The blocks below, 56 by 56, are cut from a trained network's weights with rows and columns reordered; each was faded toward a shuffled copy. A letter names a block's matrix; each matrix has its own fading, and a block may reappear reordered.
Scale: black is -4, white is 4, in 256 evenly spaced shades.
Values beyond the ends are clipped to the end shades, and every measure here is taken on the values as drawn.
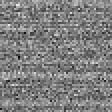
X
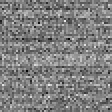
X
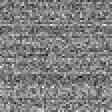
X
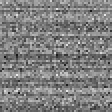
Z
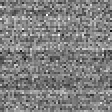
X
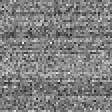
X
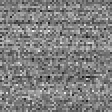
X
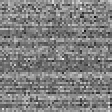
Z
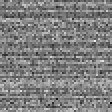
Z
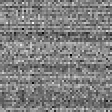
Z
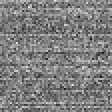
X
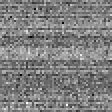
Z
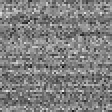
X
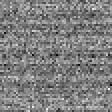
X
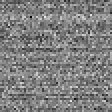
X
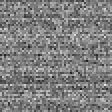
X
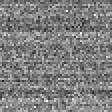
X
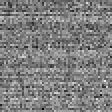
X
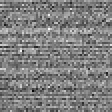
Z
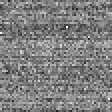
X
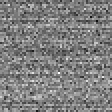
X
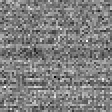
X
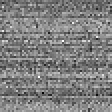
Z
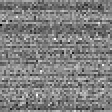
Z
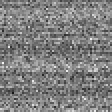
X
